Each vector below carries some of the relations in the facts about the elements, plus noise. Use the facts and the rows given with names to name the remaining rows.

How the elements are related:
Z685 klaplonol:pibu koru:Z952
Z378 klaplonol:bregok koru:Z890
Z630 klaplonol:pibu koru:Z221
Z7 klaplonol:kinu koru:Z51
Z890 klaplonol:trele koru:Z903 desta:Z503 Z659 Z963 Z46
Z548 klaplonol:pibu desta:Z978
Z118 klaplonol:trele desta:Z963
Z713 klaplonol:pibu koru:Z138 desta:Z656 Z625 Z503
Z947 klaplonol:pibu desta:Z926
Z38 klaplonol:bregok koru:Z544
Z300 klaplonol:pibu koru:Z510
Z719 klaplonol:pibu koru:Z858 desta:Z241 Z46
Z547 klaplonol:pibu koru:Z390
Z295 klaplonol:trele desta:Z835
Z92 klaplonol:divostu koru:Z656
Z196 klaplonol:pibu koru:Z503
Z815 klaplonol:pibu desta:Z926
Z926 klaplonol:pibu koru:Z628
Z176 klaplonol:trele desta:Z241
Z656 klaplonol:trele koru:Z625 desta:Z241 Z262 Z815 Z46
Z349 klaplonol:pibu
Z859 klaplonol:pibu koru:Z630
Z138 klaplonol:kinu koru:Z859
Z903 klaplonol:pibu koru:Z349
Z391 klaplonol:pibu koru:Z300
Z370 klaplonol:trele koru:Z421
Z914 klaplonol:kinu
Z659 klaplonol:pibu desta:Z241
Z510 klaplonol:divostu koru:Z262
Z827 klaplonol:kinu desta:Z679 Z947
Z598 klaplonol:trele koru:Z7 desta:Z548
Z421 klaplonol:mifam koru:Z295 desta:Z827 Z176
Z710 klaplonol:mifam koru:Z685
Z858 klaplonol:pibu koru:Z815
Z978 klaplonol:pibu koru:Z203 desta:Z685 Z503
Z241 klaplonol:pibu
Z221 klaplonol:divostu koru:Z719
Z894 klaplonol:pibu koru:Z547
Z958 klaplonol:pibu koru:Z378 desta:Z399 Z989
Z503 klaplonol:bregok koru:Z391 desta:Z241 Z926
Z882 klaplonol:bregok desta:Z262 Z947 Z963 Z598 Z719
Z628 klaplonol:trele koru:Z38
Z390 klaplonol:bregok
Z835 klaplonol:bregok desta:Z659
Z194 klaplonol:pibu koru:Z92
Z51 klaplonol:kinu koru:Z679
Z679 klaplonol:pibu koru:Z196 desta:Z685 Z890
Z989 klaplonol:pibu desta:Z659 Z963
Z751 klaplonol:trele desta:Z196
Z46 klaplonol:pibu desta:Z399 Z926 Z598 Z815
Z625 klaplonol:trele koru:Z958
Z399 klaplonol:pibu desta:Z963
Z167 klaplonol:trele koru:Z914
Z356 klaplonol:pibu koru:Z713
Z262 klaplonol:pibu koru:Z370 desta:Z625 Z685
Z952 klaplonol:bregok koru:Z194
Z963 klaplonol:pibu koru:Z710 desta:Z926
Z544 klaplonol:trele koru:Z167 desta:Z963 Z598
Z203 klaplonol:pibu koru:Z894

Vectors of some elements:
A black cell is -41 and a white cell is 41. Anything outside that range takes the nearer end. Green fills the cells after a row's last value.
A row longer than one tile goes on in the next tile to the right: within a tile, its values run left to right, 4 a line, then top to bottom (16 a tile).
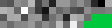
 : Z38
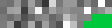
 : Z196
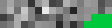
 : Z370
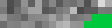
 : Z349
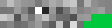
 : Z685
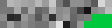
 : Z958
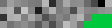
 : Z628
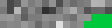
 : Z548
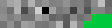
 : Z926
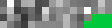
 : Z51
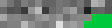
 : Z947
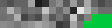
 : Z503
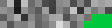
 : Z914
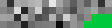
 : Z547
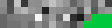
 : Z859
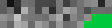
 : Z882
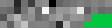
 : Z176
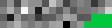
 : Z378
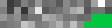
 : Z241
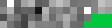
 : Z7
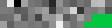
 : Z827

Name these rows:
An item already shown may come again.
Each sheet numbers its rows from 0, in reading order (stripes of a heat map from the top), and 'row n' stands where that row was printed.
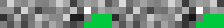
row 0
Z138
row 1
Z138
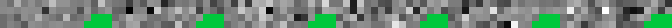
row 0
Z356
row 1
Z118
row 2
Z713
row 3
Z914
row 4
Z751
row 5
Z510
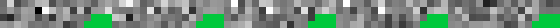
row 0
Z890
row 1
Z194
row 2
Z625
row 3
Z656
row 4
Z503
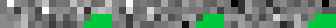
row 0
Z656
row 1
Z858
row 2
Z390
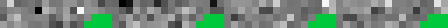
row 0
Z598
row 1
Z835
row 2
Z903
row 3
Z903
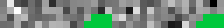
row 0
Z421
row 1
Z952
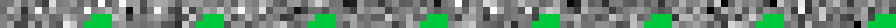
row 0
Z196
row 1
Z92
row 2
Z262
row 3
Z390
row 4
Z625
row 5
Z390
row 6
Z544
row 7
Z719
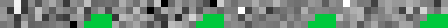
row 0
Z719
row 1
Z544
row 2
Z978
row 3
Z710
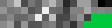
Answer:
Z221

